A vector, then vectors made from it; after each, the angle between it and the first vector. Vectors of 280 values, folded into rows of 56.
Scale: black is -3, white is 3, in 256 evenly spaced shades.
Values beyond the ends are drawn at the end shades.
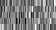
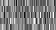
orthogonal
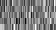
nearly parallel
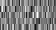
partly opposed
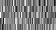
partly opposed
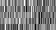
partly opposed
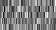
partly aligned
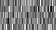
orthogonal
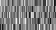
nearly opposite
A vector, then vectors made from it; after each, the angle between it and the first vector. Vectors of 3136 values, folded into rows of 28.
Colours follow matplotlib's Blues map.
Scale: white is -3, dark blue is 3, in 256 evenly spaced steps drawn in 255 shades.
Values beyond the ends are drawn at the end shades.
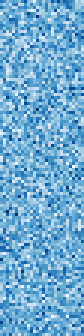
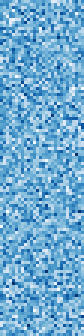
partly opposed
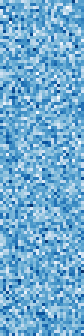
orthogonal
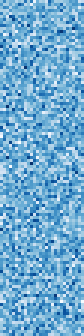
orthogonal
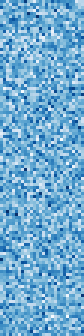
nearly parallel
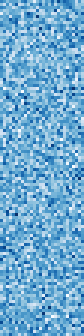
nearly parallel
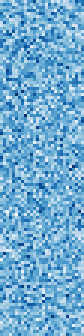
nearly opposite
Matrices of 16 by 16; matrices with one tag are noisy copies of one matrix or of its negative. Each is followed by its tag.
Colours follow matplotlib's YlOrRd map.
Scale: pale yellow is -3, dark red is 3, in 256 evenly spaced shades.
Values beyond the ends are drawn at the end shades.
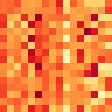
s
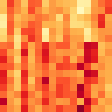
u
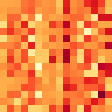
s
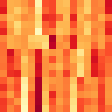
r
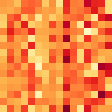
s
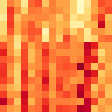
u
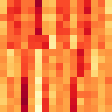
r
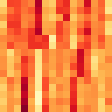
r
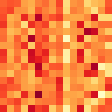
s
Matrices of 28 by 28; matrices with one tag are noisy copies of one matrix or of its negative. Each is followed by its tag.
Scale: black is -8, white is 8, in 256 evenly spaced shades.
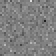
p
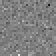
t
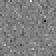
p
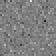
p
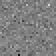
t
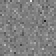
p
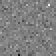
t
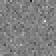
p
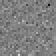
t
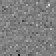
t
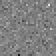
t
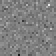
t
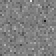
p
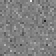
p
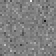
p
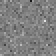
p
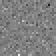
t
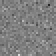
t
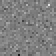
t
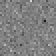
p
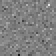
t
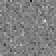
p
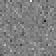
p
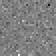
t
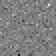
t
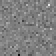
t
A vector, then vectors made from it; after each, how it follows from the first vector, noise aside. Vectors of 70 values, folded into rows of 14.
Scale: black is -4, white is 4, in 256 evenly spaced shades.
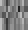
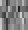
copied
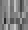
wrapped around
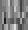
wrapped around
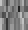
copied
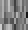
wrapped around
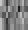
copied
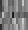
wrapped around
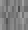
shrunk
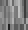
wrapped around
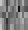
copied
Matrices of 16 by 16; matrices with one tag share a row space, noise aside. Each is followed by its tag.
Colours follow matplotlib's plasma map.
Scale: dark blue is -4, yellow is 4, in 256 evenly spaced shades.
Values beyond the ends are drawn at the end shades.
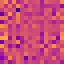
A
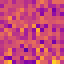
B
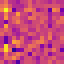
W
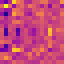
W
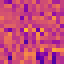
B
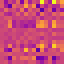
B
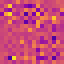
B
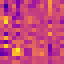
W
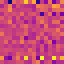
B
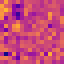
W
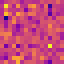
W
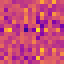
B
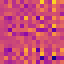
B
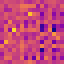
B
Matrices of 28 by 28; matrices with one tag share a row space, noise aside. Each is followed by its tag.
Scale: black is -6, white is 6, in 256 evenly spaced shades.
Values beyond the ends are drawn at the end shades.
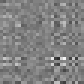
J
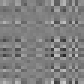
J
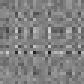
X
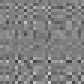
X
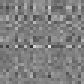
X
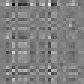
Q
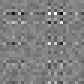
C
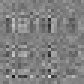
Q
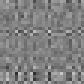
X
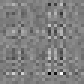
C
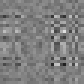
J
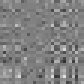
J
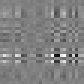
J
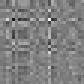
Q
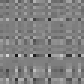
X
